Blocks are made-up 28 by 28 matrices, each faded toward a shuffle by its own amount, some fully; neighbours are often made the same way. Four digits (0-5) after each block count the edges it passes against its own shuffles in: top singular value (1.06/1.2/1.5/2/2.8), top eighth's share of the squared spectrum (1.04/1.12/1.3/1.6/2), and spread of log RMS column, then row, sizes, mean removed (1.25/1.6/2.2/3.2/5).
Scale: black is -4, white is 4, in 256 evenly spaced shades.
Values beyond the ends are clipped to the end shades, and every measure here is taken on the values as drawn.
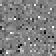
2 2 0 1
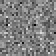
0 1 0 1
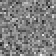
1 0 0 0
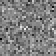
0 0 0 1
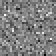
0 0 0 0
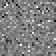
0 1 0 0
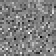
0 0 0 0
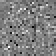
1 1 0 0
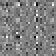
4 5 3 2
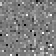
1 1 1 1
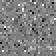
0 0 0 0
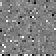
2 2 0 1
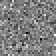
0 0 0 0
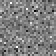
1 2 0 0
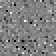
1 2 0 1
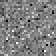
1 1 0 0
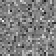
2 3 0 0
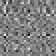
4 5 2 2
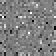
3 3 1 0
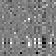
4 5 2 1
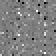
2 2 1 0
